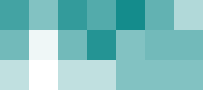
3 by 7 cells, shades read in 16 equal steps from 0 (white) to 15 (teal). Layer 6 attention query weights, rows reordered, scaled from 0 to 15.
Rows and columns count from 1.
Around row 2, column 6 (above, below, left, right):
10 8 8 9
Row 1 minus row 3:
8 8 9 7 7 2 -3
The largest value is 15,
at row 1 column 5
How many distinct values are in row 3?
3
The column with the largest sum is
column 5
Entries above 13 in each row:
1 1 0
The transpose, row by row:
12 9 4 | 8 1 0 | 13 9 4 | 11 14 4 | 15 8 8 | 10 9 8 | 5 9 8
